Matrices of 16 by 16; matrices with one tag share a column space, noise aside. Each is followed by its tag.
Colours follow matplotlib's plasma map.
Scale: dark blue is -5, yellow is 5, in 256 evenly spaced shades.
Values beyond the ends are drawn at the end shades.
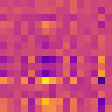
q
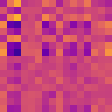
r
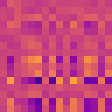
q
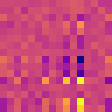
q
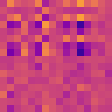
r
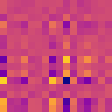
q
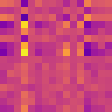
r
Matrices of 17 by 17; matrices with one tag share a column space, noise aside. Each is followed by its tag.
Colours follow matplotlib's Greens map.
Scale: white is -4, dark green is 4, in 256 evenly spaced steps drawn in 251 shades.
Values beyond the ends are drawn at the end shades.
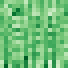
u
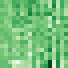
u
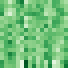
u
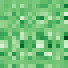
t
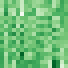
u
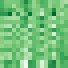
u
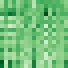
u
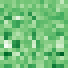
t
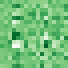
t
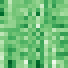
u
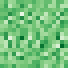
t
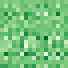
t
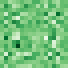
t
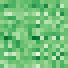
t
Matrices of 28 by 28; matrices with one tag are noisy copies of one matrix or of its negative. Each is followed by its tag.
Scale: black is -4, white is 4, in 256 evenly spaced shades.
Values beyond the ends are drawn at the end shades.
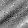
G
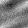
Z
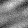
Z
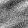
Z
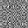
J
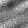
Z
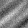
G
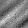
G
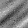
G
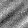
G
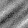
G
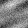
Z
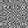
J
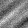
G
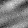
Z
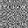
J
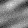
Z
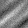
G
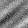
G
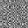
J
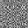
J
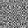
J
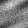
Z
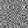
J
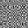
J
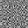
J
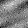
Z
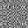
J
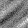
G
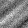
G
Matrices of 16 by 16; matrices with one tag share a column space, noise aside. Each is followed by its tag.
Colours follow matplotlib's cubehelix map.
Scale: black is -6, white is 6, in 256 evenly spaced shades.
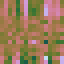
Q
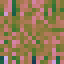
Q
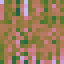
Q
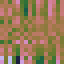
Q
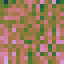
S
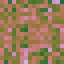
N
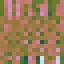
Q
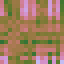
Q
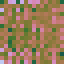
N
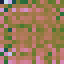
N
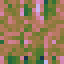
Q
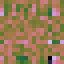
Q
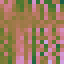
S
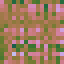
S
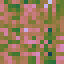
S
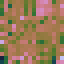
Q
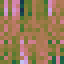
Q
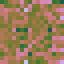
N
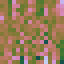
Q
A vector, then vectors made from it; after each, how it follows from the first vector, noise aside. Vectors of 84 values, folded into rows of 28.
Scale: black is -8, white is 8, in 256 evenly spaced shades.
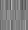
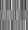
scaled up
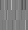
partly zeroed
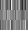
scaled up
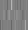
partly zeroed
